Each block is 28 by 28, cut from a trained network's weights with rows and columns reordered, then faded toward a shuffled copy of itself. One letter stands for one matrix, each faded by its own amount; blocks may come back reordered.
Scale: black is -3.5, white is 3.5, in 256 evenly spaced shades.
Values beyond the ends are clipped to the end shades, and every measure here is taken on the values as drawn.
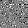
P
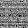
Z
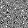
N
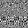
P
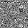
P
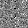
N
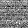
Z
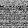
Z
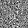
N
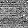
Z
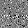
N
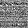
Z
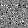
P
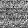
Z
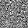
N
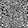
N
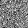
N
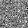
N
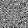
P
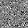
P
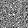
N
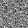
N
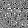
P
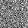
N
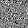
P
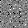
N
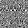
P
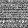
Z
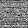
Z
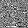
P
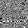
P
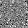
N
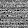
Z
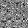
P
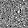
N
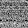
Z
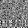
P
